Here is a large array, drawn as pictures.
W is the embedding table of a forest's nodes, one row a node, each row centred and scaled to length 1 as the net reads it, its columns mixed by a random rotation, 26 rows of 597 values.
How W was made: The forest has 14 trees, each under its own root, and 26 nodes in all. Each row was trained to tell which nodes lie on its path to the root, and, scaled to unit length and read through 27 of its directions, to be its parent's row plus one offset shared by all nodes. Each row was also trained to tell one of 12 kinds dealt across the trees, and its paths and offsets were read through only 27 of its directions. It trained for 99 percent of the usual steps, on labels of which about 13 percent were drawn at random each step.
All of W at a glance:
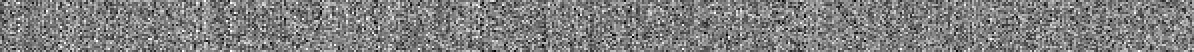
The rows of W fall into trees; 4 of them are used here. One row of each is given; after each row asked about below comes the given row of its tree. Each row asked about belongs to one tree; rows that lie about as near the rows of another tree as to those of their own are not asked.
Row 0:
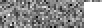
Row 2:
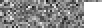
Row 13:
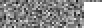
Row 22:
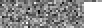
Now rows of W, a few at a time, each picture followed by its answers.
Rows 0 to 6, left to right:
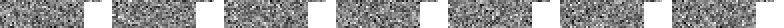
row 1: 2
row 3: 0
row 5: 22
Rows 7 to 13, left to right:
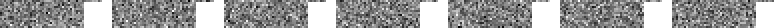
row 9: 2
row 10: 0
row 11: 0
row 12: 2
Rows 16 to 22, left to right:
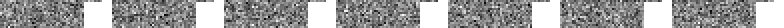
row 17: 22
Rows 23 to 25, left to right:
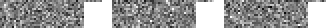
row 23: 13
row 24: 22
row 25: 2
